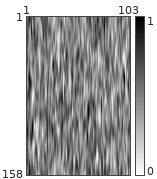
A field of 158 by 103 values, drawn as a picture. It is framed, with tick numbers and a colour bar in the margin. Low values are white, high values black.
The values follow a bell shape. Overall the values sit about 50% of the way up the scale. Streaks run downward. The halves do not mirror each other.
